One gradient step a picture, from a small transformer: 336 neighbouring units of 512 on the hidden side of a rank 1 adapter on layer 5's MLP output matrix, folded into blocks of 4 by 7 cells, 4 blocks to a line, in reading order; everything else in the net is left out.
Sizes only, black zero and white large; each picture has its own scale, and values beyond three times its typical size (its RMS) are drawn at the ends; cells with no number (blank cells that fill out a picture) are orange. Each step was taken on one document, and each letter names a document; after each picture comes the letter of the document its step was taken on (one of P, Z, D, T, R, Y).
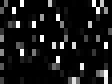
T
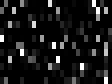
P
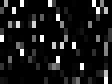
P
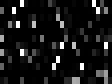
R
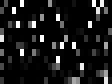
R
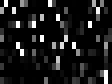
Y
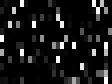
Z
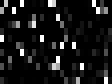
Y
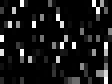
Z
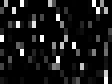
Y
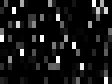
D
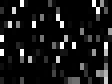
Z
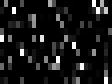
D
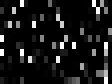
Z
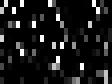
R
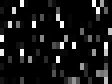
Z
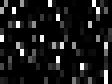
Y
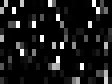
R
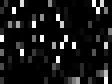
T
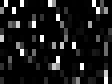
P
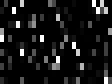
D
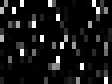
T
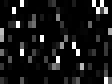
D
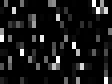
D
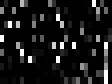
Z
